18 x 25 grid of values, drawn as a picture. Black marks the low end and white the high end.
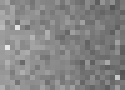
There is an overall slope up to the left. The middle left is the ninth with the highest average. The grain is fine, like static. No regular stripes run through it. No row or column stands out.
